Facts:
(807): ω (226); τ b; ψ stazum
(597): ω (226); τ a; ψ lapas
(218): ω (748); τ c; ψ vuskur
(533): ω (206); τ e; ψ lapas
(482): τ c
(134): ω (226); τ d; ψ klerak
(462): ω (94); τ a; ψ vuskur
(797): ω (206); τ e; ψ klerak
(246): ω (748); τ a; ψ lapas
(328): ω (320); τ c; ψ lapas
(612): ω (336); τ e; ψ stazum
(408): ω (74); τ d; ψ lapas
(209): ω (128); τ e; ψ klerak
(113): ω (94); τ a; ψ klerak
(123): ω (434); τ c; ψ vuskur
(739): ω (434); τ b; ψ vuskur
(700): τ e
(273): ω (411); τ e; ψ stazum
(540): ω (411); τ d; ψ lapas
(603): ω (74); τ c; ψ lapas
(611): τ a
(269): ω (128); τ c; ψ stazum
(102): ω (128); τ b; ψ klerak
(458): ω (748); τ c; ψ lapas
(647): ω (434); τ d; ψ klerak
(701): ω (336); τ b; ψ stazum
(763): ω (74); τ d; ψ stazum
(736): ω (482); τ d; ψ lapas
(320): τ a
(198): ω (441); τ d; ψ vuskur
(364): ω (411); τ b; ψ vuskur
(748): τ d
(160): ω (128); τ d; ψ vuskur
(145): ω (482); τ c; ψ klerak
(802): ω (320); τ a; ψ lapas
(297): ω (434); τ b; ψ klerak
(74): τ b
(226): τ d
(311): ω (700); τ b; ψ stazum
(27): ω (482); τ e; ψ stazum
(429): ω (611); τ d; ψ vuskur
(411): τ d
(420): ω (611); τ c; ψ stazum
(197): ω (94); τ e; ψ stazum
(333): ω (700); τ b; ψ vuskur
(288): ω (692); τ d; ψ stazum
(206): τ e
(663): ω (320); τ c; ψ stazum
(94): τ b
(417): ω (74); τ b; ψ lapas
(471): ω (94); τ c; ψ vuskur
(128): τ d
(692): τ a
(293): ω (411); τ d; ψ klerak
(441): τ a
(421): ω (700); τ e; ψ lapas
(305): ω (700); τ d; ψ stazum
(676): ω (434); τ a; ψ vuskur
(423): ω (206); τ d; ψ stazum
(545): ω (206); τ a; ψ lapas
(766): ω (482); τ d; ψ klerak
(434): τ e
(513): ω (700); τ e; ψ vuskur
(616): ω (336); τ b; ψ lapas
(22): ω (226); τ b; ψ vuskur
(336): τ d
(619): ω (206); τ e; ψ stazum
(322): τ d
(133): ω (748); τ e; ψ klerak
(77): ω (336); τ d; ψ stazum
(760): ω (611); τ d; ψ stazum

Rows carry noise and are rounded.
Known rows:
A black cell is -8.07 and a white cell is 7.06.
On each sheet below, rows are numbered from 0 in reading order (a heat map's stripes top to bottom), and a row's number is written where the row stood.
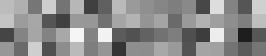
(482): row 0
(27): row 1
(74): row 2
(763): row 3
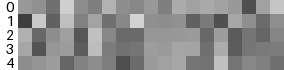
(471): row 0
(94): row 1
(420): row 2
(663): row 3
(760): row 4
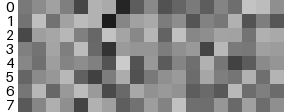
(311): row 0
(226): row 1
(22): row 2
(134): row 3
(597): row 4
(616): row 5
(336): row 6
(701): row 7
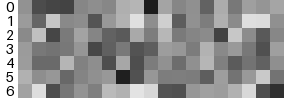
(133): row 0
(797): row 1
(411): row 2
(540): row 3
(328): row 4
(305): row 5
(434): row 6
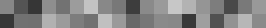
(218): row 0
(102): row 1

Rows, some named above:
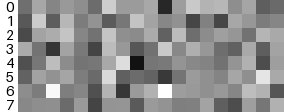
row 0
(739)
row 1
(94)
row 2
(22)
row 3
(458)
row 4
(417)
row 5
(333)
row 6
(423)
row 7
(802)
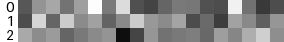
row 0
(74)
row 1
(94)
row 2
(305)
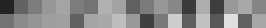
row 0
(102)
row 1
(297)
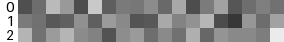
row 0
(807)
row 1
(246)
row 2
(145)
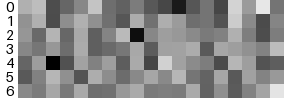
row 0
(700)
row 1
(411)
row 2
(408)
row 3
(293)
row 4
(748)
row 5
(701)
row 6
(113)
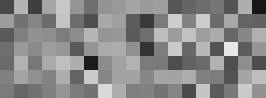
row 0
(128)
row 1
(647)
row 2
(364)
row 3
(297)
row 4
(226)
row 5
(462)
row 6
(209)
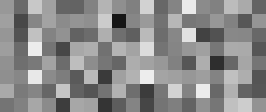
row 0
(533)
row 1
(603)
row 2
(545)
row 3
(619)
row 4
(269)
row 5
(423)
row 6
(647)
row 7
(311)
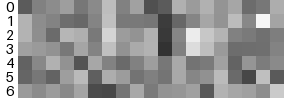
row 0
(364)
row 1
(513)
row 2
(123)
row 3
(676)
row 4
(701)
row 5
(160)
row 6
(766)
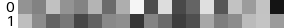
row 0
(206)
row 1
(421)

